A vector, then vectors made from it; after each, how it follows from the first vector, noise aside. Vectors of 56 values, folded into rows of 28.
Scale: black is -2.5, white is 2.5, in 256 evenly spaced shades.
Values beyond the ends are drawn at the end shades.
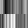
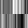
reversed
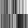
wrapped around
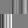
partly zeroed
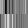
partly zeroed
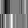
partly zeroed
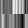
reversed
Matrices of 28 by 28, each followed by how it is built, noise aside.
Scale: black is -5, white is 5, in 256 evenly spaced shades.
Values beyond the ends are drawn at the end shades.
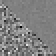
lower triangular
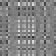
low rank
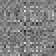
low rank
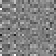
low rank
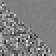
lower triangular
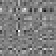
low rank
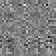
low rank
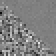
lower triangular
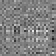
low rank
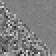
lower triangular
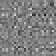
low rank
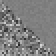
lower triangular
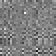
low rank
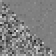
lower triangular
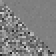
lower triangular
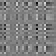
low rank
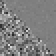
lower triangular
